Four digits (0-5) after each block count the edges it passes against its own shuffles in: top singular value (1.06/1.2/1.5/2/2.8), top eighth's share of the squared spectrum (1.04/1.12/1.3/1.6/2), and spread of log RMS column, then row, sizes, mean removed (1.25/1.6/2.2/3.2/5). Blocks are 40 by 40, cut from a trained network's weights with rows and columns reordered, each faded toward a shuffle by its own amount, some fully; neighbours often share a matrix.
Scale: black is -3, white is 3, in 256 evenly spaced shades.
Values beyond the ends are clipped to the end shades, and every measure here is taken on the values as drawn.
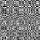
4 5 2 3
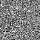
2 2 0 0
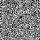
3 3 1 1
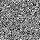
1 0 0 0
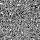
0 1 0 0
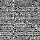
3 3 1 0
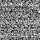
2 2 0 0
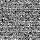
2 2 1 0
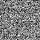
0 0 0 0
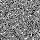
0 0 0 0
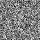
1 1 0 0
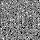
2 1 0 0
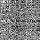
3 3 1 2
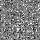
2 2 0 0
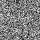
1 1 0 0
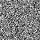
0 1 0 1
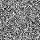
2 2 0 1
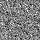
0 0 0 0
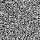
2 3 0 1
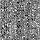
3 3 1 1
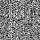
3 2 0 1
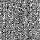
2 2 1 0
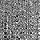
3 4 1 2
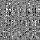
3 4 2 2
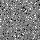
0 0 0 0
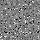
2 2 1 1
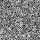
0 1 0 0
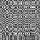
4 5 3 2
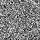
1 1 0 0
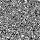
0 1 0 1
